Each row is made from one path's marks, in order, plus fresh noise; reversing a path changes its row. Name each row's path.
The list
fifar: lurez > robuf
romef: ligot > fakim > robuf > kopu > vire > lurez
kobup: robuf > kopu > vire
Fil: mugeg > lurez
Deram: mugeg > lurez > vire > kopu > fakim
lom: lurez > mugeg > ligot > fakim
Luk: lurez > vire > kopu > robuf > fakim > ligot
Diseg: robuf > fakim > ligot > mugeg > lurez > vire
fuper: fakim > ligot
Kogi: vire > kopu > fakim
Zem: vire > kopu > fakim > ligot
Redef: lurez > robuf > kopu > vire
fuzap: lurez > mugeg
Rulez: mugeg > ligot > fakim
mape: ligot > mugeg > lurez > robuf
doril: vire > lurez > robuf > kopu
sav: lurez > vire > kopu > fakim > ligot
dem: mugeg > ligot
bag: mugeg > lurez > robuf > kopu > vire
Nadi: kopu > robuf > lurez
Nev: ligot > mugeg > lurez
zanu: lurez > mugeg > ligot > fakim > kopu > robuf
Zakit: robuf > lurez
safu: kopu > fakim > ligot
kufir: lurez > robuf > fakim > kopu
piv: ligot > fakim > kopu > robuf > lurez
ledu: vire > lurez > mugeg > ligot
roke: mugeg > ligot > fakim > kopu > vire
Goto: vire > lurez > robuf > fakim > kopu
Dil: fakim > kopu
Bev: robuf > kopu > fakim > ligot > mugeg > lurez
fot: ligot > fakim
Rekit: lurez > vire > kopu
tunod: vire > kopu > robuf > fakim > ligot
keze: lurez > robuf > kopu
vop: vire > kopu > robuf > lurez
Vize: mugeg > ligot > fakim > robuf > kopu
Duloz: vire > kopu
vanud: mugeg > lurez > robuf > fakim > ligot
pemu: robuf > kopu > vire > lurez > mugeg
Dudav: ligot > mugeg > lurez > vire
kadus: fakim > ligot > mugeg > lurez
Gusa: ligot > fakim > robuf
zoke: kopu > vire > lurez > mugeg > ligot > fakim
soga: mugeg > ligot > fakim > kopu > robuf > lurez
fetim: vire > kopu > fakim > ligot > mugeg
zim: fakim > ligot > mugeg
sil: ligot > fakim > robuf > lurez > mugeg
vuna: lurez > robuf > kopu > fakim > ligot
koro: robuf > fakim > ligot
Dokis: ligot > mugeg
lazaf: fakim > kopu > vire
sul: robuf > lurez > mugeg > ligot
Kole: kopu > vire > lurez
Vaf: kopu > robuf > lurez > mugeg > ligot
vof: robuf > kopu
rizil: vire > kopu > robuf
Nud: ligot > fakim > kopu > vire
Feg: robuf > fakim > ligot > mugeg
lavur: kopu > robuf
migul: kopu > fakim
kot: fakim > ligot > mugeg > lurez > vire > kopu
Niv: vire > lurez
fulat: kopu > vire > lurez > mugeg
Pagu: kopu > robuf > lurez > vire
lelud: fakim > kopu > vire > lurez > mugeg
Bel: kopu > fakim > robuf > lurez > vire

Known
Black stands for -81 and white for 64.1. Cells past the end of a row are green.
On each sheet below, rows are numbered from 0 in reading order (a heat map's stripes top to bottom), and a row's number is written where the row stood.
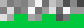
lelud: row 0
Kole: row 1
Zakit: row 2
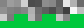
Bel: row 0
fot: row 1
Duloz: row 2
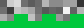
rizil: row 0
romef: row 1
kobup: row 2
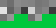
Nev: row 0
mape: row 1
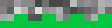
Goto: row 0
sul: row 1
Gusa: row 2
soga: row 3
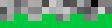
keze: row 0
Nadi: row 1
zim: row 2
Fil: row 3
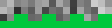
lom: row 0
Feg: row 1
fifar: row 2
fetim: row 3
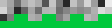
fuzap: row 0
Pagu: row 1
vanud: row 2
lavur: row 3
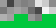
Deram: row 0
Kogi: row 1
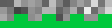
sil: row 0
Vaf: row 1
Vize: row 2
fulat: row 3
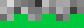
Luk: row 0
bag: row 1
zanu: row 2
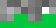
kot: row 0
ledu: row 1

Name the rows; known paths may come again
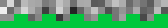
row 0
fulat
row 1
zanu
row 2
fuzap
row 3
kadus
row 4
Redef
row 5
Rulez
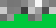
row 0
mape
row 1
Rekit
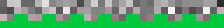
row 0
vop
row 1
tunod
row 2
pemu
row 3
safu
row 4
Bev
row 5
roke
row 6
Dudav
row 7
kobup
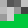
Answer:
fuper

